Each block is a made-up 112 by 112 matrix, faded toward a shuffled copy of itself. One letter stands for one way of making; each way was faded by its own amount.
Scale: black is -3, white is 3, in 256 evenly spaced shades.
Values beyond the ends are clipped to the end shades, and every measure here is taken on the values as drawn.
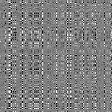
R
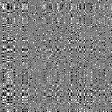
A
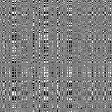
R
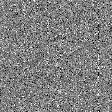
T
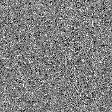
T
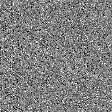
T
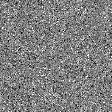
T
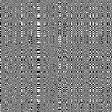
R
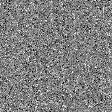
T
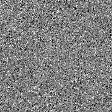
T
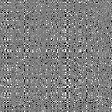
A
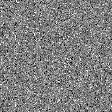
T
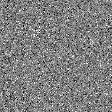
T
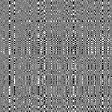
R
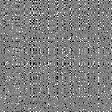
A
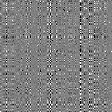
R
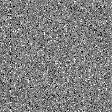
T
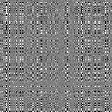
R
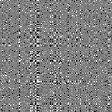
A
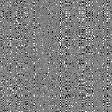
A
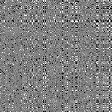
A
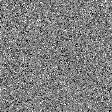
T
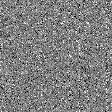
T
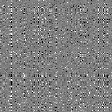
A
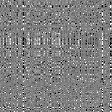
A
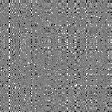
A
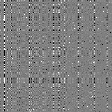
R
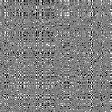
A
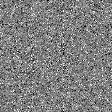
T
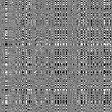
R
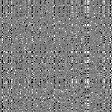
A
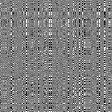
R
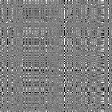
R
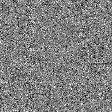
T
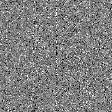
T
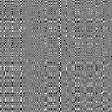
R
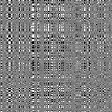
R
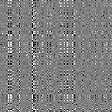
R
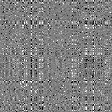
A
